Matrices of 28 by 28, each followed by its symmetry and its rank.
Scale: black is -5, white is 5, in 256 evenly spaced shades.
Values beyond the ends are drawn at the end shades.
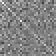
symmetric, rank five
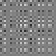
symmetric, rank one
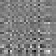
neither, rank three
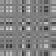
symmetric, rank one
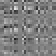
neither, rank two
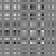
symmetric, rank one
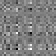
neither, rank two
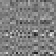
neither, rank three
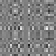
neither, rank two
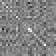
symmetric, rank five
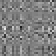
neither, rank three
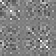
symmetric, rank five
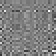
neither, rank three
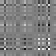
symmetric, rank one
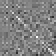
symmetric, rank five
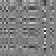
neither, rank two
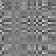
neither, rank two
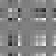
symmetric, rank one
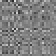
neither, rank three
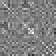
symmetric, rank five
